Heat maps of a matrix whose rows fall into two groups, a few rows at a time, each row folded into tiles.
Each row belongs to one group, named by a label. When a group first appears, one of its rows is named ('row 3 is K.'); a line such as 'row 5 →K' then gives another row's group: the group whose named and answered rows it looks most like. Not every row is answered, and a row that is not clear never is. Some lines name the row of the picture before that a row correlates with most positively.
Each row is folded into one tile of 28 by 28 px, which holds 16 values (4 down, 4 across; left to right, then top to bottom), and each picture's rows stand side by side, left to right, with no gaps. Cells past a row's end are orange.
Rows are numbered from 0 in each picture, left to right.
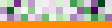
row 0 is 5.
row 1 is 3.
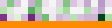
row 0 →3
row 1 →3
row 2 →3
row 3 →3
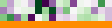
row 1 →3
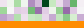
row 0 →3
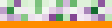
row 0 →5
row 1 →3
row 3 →5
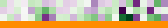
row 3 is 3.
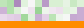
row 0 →5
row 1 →5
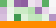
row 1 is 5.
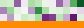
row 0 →5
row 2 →5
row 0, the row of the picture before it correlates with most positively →0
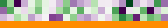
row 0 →5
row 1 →3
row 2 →3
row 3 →3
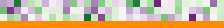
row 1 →5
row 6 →3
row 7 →5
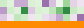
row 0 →5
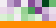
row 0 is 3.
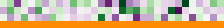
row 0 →5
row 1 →5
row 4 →3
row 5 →3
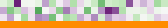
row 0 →5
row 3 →3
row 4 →5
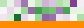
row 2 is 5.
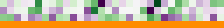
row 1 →3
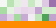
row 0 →3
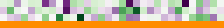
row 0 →5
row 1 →5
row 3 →3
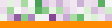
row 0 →5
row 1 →3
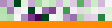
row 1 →3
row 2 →5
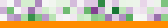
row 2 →5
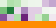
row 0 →3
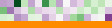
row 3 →3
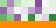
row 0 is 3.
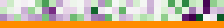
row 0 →3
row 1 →3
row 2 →3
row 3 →5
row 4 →5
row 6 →3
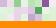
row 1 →5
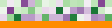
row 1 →3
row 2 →3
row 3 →5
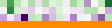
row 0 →3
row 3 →5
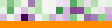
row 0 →3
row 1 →3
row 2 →3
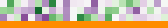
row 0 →3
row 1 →5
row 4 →3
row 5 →5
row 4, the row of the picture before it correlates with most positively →2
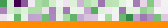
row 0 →5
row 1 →3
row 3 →5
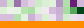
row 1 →3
